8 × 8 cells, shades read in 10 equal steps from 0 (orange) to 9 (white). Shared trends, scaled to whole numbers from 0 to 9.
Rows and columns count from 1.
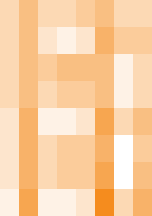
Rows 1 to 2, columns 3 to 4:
6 6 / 7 8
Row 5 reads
7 3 8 8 7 2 6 4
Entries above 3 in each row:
8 7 8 8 6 6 6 5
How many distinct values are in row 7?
7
